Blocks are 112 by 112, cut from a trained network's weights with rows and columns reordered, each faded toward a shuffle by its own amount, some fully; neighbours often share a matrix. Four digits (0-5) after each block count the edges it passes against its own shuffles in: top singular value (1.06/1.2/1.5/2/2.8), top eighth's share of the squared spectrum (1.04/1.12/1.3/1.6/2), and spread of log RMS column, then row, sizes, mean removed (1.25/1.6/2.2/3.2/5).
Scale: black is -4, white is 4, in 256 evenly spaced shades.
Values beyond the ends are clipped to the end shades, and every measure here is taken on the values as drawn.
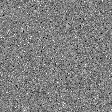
0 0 0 0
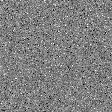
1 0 0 0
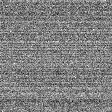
4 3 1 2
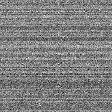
5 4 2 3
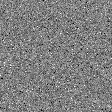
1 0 0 0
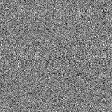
4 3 1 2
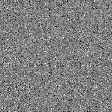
3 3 1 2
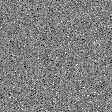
0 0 0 0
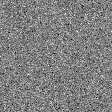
0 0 0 0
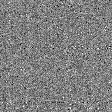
2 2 0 1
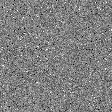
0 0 0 0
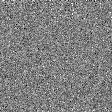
1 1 0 1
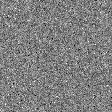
1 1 0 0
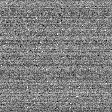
4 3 1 1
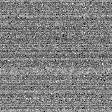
4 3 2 1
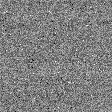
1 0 0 0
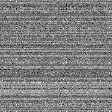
5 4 2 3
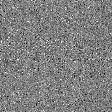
2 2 0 2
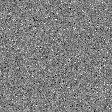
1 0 0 1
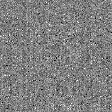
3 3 1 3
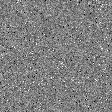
0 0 0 0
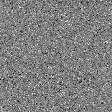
2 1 0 0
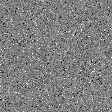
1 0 0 0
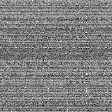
5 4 2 2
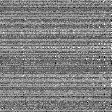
5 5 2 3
